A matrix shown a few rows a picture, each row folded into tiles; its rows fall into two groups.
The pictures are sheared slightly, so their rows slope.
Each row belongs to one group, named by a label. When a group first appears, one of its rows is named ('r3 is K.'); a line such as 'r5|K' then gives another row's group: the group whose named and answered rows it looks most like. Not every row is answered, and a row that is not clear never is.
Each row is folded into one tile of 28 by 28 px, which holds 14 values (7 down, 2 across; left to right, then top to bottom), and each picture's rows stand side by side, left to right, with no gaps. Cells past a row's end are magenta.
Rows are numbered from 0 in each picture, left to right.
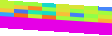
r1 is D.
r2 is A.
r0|A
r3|D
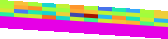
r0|A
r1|D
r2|A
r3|A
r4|D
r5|A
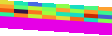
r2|D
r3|A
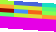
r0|A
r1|D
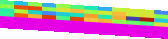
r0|D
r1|D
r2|D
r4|A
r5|A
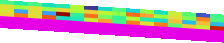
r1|D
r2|A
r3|D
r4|D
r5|D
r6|A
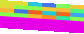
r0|A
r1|D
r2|A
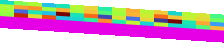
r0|D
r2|A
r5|A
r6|A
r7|A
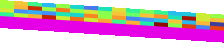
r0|A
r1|D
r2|D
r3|D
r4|A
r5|D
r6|D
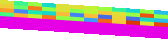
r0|A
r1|D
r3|A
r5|D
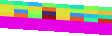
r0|D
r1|D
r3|D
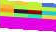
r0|A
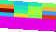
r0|A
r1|D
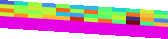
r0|D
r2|D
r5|A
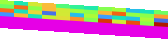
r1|A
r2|D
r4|D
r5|D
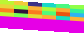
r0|A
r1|D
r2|A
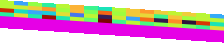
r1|D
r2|A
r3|D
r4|A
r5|A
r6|A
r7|A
